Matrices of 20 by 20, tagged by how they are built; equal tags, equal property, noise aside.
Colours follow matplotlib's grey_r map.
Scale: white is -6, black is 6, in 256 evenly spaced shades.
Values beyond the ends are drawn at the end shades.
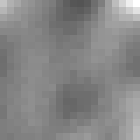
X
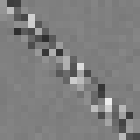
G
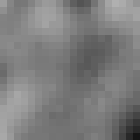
X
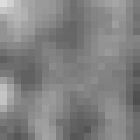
X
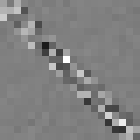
G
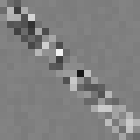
G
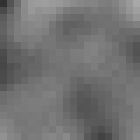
X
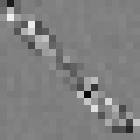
G
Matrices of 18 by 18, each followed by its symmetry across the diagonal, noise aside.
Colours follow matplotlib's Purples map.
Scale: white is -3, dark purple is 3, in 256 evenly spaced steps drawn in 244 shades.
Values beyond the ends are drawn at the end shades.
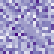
antisymmetric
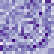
symmetric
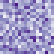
antisymmetric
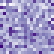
neither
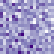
antisymmetric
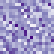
antisymmetric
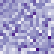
symmetric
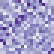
symmetric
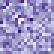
symmetric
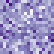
neither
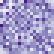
symmetric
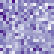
neither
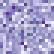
symmetric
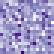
antisymmetric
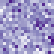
antisymmetric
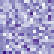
neither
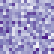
antisymmetric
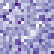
symmetric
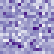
neither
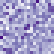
symmetric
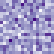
antisymmetric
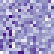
neither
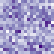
neither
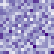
symmetric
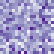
antisymmetric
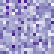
neither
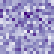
neither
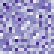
symmetric
